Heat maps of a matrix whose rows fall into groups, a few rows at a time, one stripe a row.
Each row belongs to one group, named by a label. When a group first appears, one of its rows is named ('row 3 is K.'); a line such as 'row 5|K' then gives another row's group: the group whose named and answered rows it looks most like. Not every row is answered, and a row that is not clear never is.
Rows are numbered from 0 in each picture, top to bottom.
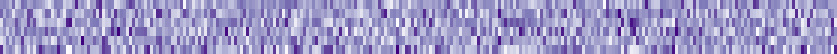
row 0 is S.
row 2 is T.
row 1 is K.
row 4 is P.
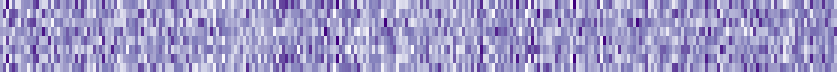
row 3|K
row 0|S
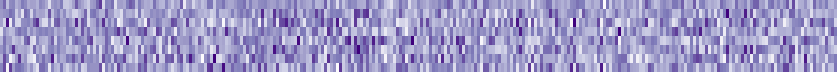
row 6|P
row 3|P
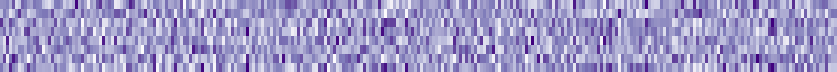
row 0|S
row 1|P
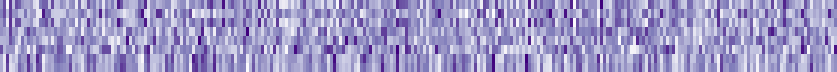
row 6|K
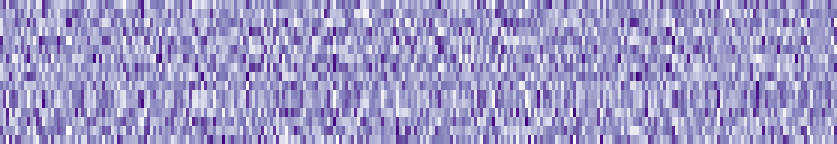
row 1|K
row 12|S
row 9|P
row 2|T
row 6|K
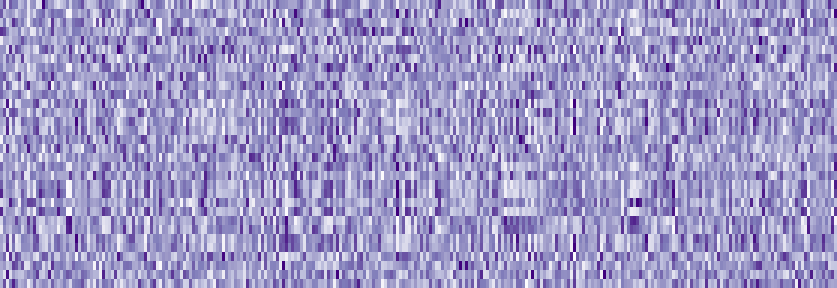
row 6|P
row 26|S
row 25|T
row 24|T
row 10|P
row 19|P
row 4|P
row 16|K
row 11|S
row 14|S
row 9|K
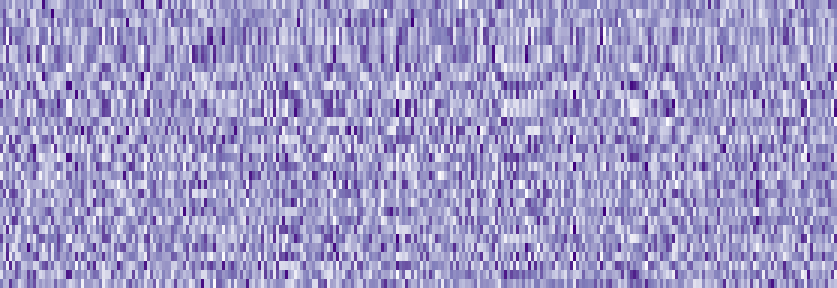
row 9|T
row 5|K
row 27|K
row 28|S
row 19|T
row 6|K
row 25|S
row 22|P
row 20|P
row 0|K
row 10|S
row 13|T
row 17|T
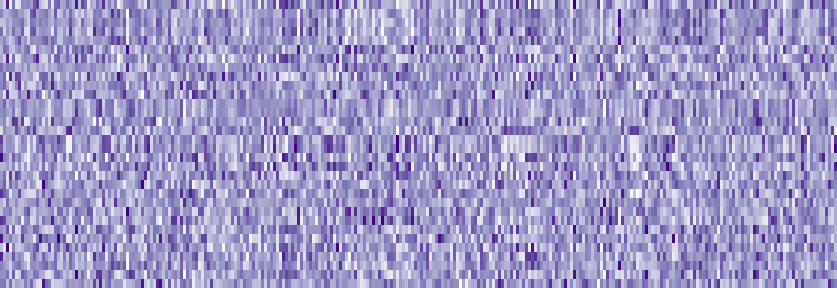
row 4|P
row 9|P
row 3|P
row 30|S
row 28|P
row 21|P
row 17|P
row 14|T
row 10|K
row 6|S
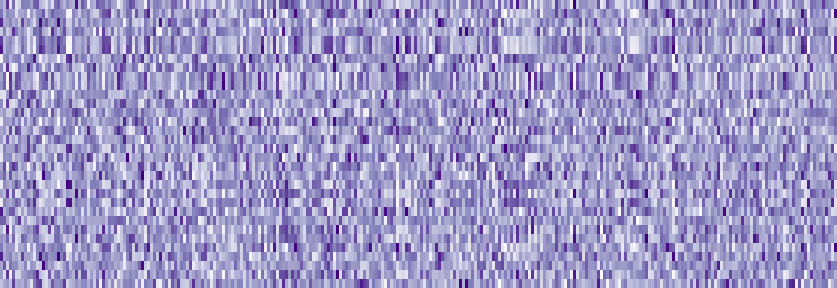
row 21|S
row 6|T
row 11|K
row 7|K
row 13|T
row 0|S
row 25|S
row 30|S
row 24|P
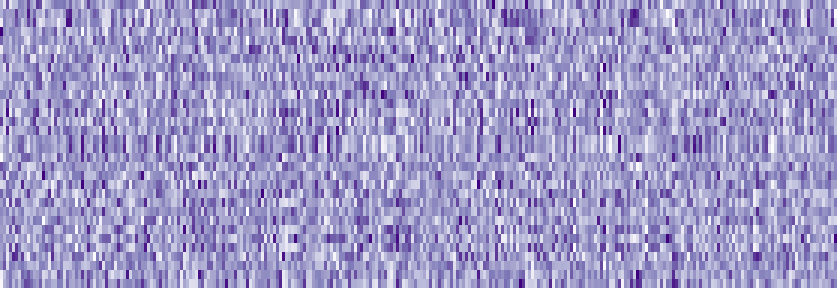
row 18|P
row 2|T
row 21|K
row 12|S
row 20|P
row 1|T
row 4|P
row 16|P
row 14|S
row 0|K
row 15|P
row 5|T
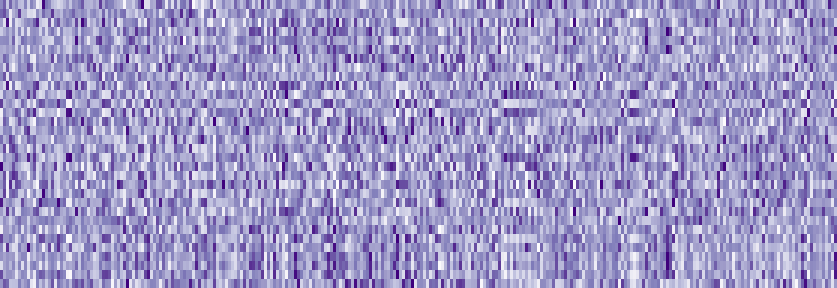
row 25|T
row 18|P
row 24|P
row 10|T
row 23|S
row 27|K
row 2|S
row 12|T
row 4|S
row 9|S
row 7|K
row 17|T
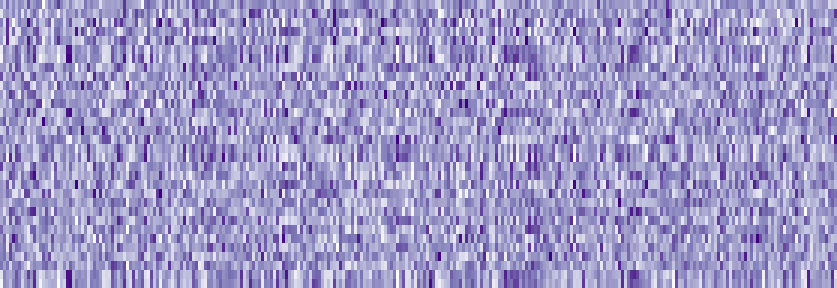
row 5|T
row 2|K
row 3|S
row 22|P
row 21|K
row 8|P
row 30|T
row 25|P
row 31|T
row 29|P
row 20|S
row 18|P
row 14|P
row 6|T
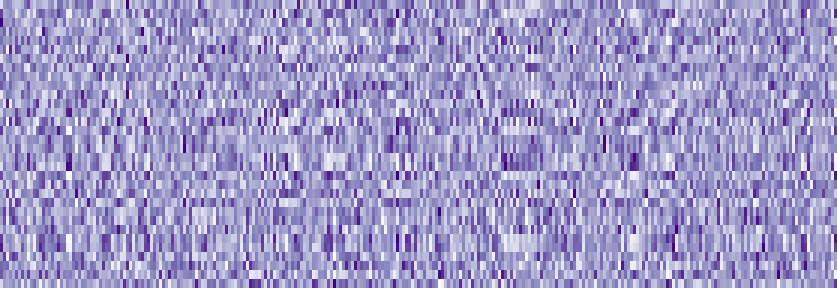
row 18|T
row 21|S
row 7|P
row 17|T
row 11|S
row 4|T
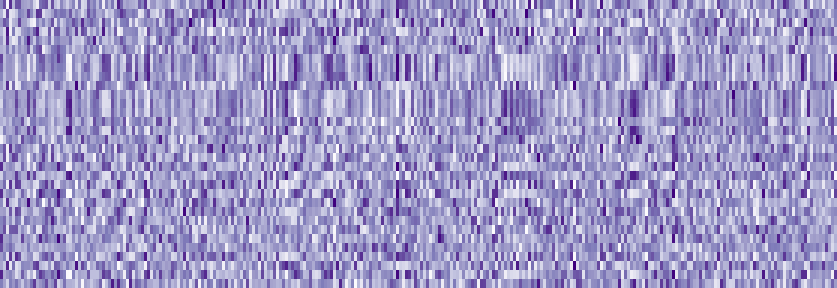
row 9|S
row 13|P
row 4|K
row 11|T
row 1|K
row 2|P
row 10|T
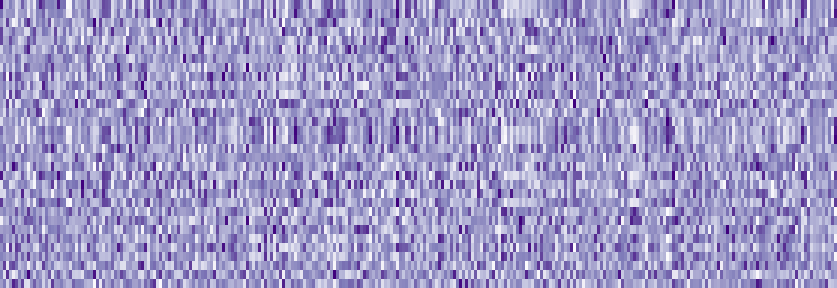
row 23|T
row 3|P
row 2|K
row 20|P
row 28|T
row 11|S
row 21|P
